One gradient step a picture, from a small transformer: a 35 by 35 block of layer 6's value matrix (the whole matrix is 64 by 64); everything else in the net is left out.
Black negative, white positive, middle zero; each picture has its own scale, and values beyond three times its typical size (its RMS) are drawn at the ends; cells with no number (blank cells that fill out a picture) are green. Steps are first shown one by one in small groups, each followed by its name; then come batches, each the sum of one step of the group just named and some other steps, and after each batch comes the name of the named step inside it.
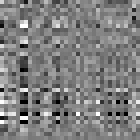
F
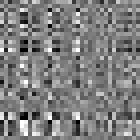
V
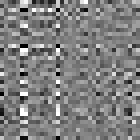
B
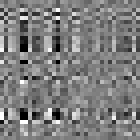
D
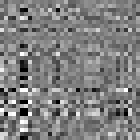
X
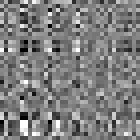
V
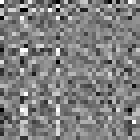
B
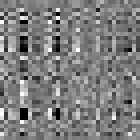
D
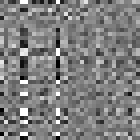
B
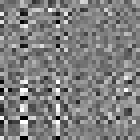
B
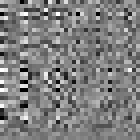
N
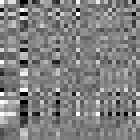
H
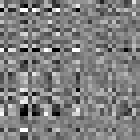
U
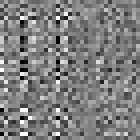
N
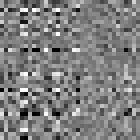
U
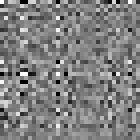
N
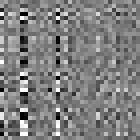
H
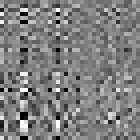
U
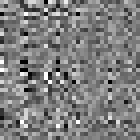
N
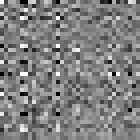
U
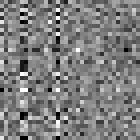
U
